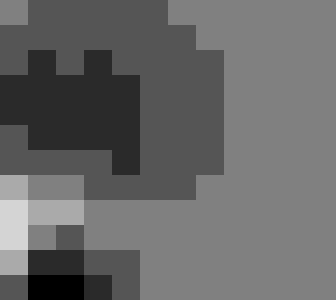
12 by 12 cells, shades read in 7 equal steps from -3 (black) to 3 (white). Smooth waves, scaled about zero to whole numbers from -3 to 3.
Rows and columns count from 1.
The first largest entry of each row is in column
1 8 9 9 9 9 9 1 1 1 1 6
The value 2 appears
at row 9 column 1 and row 10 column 1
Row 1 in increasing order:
-1 -1 -1 -1 -1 0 0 0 0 0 0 0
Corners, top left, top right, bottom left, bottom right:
0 0 -1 0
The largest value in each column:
2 1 1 0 0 0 0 0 0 0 0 0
